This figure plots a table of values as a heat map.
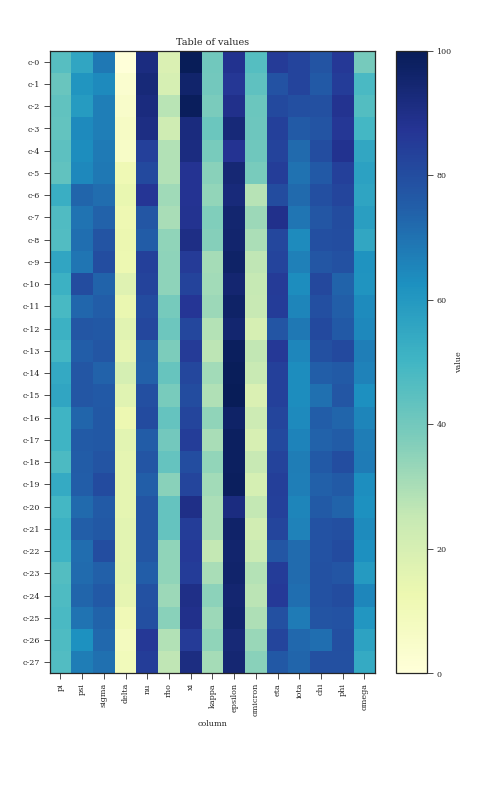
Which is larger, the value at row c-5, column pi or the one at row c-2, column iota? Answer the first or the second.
the second
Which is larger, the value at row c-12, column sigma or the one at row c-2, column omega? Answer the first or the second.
the first
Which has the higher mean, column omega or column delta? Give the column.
omega
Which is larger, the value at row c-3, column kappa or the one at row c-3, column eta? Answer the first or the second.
the second
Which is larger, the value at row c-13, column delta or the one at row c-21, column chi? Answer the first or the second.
the second
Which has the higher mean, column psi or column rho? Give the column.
psi
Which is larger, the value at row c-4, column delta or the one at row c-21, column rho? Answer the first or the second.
the second
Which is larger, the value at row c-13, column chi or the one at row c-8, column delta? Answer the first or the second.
the first
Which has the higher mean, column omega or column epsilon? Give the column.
epsilon
